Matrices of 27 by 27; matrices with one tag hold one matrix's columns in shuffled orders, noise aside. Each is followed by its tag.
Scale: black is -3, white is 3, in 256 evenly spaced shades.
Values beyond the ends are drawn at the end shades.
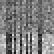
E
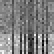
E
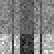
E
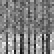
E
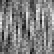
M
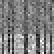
E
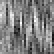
M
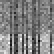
E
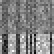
E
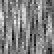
M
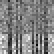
E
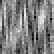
M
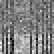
E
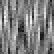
M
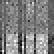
E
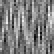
M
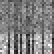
E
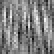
M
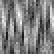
M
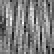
M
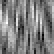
M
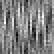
M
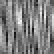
M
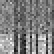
E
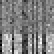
E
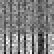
E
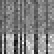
E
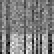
E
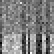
E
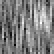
M
